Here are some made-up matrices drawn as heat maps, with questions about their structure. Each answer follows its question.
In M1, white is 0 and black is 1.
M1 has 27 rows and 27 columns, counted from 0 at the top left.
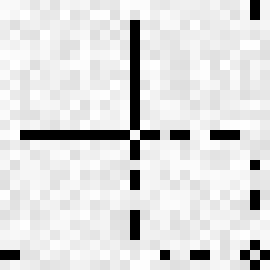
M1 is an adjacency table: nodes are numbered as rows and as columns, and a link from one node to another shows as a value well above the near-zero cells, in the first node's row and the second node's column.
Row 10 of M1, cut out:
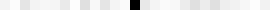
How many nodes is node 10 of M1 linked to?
1
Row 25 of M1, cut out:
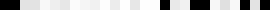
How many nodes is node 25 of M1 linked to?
7
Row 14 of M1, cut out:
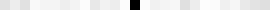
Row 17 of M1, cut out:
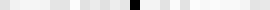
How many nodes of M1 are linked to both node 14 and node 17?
1
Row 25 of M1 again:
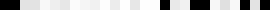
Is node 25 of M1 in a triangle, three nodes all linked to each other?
no
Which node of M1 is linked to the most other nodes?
node 13
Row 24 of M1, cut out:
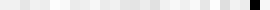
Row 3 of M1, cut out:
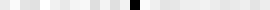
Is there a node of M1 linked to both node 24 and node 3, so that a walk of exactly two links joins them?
no
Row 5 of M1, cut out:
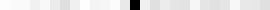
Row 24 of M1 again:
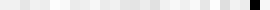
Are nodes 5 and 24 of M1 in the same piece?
no
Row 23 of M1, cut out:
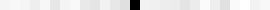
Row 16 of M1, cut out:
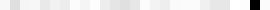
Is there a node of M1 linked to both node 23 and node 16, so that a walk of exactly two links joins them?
no
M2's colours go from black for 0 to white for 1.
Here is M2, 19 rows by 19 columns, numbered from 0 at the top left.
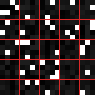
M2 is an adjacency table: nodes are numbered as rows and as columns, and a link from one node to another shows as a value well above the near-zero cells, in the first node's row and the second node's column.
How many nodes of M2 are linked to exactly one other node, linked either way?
1
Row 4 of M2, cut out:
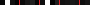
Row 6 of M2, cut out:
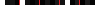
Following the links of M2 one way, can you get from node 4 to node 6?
no
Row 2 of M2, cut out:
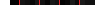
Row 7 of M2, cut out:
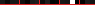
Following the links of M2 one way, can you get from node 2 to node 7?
yes
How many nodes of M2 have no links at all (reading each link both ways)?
0
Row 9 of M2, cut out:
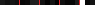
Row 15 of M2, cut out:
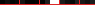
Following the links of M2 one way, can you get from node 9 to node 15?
yes
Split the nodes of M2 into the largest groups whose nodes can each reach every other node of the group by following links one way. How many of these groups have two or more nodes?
3
